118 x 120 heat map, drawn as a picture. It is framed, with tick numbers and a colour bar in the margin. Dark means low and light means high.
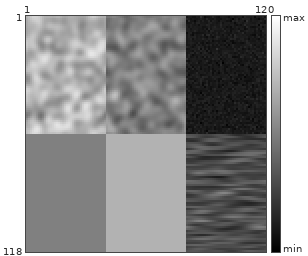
The table splits into 2 rows of 3 panels. Panel 1,1: high, blotchy. Panel 1,2: middling, blotchy. Panel 1,3: very low, fine-grained, faint in contrast. Panel 2,1: middling, flat. Panel 2,2: high, flat. Panel 2,3: low, streaked across.
